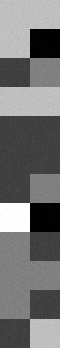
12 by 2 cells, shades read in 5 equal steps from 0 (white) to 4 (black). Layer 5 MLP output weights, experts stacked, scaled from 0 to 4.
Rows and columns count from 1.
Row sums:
2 5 5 2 6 6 5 4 5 4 5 4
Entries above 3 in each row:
0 1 0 0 0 0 0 1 0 0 0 0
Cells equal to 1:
6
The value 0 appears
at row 8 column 1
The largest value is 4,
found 2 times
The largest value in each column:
3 4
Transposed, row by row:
1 1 3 1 3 3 3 0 2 2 2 3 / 1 4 2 1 3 3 2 4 3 2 3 1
